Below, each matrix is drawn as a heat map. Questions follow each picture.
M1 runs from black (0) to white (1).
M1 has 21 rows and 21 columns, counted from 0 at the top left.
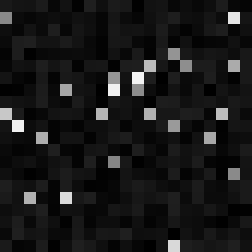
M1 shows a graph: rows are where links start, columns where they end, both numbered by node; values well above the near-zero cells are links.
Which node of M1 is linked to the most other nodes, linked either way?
node 9
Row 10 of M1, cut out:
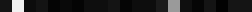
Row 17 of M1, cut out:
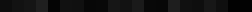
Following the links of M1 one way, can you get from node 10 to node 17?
no
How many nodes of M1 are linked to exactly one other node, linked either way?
9
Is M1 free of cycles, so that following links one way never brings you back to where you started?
yes
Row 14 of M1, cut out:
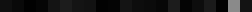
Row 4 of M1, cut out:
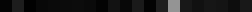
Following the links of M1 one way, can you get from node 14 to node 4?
no
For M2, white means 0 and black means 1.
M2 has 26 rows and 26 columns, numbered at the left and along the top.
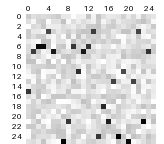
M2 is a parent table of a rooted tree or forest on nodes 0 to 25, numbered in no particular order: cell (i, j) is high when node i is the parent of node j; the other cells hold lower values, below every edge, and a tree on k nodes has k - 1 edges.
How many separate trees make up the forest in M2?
2
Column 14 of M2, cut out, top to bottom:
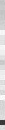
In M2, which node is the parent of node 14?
24
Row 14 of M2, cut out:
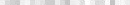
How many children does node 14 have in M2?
0
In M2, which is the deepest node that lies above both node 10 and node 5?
7
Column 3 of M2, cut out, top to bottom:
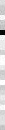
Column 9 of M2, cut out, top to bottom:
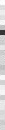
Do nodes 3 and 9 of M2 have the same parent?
yes
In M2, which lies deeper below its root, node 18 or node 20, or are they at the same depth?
node 18
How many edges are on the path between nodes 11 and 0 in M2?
5
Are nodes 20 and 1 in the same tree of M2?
yes
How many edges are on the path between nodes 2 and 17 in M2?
4
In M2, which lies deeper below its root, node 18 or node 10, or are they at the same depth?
the same depth
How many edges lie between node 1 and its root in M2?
2
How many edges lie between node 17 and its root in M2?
3
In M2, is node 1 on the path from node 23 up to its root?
no
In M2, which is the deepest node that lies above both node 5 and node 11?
7
